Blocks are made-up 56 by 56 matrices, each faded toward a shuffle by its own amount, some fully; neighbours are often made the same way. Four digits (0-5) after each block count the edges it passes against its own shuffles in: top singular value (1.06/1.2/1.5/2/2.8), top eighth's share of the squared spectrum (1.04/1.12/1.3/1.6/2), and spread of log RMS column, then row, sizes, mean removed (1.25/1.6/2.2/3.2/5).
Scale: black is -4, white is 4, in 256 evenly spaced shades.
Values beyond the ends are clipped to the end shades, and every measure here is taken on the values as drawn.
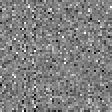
3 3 2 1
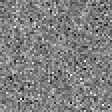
0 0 0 0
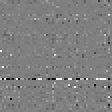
4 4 0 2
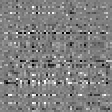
4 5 2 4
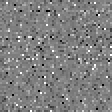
2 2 0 1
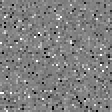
0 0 0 0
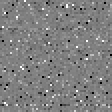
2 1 0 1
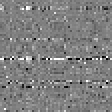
4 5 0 3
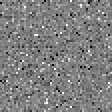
1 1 0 0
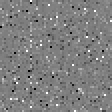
2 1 0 0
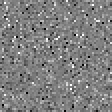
0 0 0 0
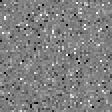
0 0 0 0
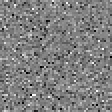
0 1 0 0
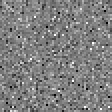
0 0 0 0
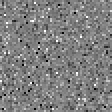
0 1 0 0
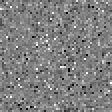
0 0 0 0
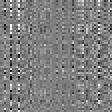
5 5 4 2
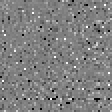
3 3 1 1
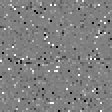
2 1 0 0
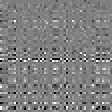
5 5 3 4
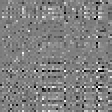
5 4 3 3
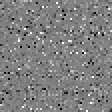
2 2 0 1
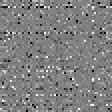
4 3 1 2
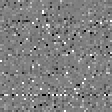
3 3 0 1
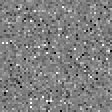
1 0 0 0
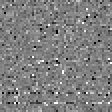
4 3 1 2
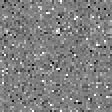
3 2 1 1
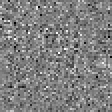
3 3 1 1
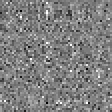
3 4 1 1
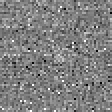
2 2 0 1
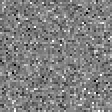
1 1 0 0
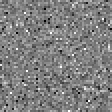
1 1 0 0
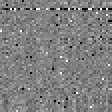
4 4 0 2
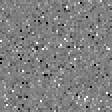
1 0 0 0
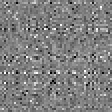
4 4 1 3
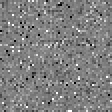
2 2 0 0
